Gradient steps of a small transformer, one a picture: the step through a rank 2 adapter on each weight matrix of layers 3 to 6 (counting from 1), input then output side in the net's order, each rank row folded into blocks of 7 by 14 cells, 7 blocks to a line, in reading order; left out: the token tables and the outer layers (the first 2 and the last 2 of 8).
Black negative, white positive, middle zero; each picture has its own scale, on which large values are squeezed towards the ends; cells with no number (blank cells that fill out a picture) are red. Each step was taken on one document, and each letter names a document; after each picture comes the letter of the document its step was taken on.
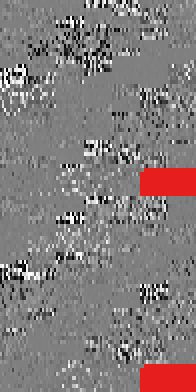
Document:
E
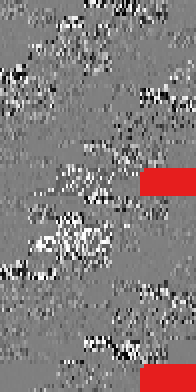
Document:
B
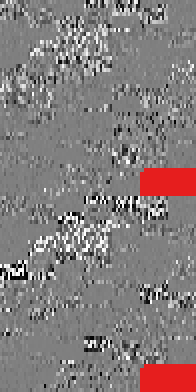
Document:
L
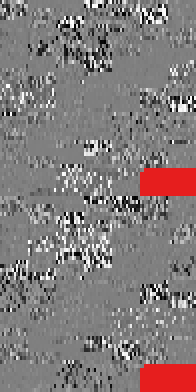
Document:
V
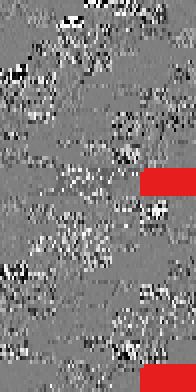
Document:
B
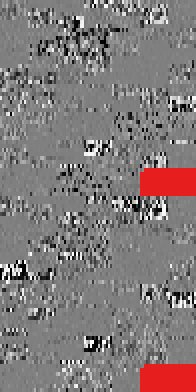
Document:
V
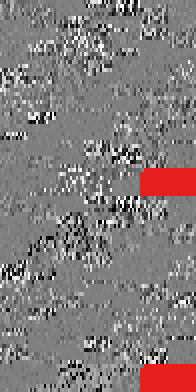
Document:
L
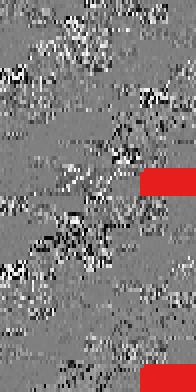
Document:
L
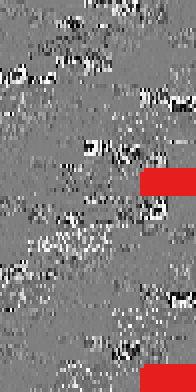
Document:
V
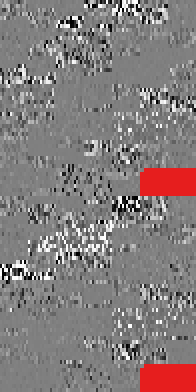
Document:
V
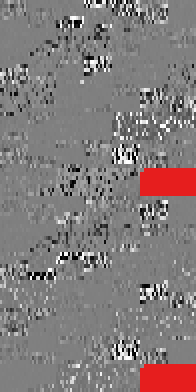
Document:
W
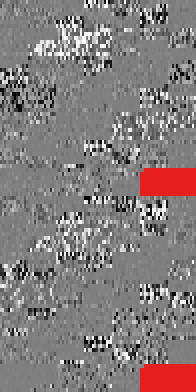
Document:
B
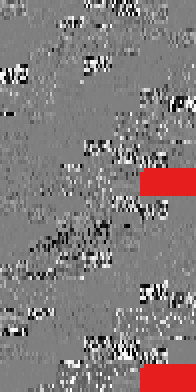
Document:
W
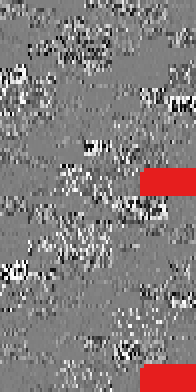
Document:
V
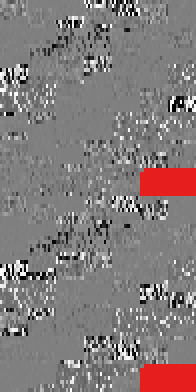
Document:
W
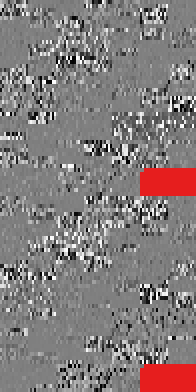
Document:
L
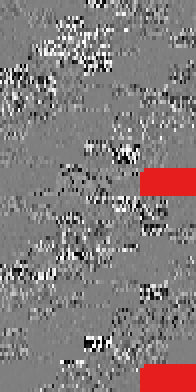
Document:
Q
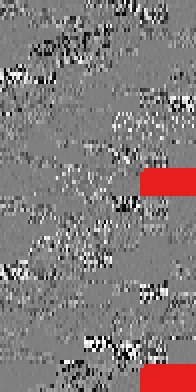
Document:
B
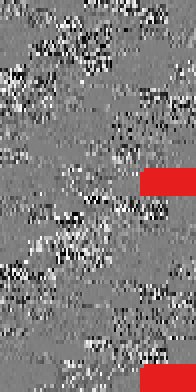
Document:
B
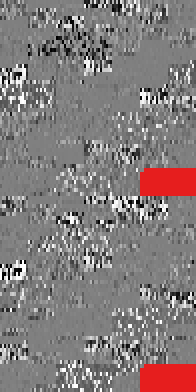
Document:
V
